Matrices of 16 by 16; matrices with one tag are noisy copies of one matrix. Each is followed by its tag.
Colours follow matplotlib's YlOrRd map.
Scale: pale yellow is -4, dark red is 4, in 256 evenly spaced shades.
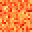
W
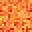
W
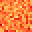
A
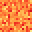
W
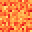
W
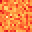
A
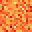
A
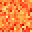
W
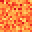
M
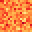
M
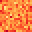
A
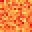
M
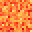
W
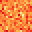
A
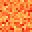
W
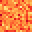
A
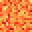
W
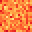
A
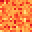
M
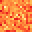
A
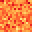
M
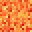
W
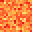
M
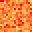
M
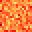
A
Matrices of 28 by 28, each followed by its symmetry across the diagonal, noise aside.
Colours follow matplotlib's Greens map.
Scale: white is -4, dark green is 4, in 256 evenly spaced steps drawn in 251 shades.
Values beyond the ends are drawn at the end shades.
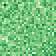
symmetric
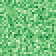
antisymmetric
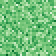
antisymmetric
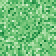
symmetric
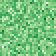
symmetric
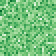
symmetric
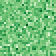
antisymmetric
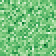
symmetric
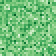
symmetric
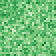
symmetric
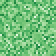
symmetric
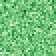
antisymmetric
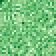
symmetric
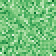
antisymmetric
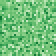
antisymmetric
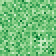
symmetric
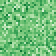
antisymmetric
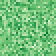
antisymmetric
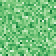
antisymmetric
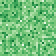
symmetric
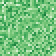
symmetric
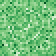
symmetric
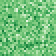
antisymmetric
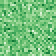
antisymmetric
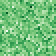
antisymmetric
